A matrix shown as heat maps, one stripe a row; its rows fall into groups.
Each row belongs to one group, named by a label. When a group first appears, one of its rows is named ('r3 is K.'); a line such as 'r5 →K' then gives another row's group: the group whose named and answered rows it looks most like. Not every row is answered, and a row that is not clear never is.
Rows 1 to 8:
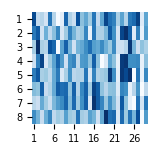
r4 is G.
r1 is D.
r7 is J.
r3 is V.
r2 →G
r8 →D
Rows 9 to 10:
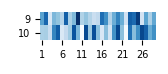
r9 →G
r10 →D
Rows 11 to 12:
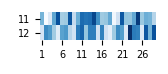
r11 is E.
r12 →G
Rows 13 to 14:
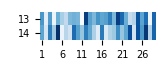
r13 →D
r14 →D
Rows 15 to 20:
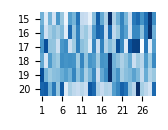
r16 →E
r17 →G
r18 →J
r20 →V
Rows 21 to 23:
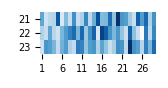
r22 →J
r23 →G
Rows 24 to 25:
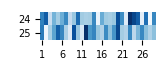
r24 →G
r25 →D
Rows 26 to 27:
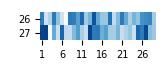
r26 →E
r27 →V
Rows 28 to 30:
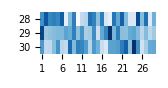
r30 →E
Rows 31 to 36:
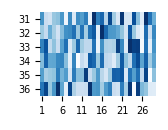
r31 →E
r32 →J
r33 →G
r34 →V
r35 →D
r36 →V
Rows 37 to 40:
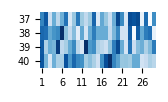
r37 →G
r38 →V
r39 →D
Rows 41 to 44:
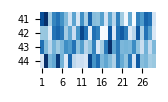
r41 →V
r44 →V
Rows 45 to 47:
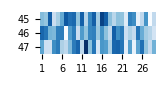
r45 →J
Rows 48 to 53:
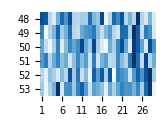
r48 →V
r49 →E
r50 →E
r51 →G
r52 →E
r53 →E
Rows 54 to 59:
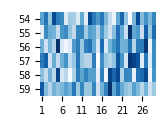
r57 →G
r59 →J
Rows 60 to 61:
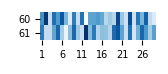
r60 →V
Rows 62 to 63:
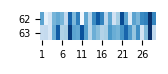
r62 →E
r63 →E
